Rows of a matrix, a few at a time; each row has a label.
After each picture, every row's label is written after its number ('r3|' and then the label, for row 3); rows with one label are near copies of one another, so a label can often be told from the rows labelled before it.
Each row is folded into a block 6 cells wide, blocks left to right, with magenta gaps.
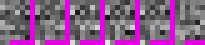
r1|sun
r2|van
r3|van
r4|van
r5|van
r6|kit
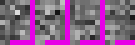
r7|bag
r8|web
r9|kit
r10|sun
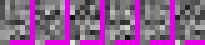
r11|kit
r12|web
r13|van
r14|kit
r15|kit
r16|van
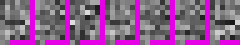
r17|kit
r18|sun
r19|bag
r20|kit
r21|sun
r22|sun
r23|kit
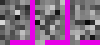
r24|bag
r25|web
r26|kit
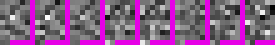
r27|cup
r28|cup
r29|cup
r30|van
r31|van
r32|sun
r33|bag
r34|bag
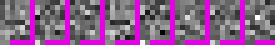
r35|kit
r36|van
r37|bag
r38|kit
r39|van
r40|cup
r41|van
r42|cup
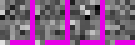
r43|van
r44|van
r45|bag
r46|sun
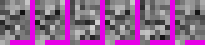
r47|web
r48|web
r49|kit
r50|web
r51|kit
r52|web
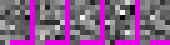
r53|sun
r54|kit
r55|cup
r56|bag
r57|cup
